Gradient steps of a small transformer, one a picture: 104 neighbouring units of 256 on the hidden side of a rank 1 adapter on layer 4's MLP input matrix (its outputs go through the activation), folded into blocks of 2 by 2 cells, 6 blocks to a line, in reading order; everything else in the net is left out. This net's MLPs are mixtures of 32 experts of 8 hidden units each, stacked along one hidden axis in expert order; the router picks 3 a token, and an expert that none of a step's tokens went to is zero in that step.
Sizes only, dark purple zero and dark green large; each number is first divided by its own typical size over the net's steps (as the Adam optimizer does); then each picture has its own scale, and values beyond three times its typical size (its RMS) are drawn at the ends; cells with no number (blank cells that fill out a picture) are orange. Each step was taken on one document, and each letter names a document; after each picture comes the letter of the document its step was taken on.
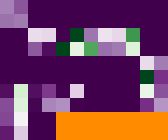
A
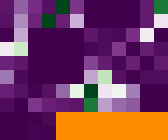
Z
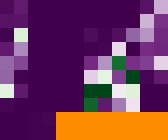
Z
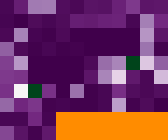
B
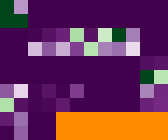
A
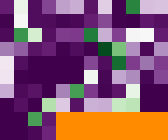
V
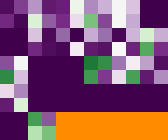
B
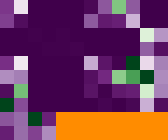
B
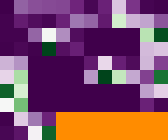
B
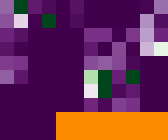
Z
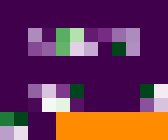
A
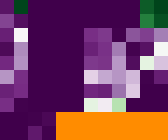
Z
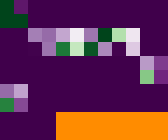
A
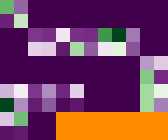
A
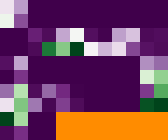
A
